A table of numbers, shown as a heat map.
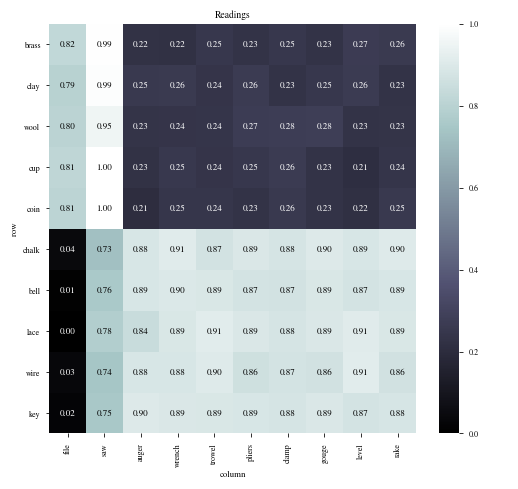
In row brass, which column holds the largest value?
saw
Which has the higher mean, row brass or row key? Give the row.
key
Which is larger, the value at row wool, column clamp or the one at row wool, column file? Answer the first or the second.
the second
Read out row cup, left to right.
0.81 1.00 0.23 0.25 0.24 0.25 0.26 0.23 0.21 0.24
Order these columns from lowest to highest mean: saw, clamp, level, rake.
rake, level, clamp, saw
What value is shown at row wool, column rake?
0.23
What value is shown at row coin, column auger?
0.21
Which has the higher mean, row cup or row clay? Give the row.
clay
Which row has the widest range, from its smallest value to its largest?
lace
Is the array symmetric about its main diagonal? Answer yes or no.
no
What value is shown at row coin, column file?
0.81
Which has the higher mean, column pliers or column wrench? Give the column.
wrench
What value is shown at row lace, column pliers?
0.89
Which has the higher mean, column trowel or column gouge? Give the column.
trowel
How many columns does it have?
10
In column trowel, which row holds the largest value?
lace
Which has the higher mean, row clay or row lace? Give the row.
lace
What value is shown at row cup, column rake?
0.24
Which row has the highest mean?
chalk
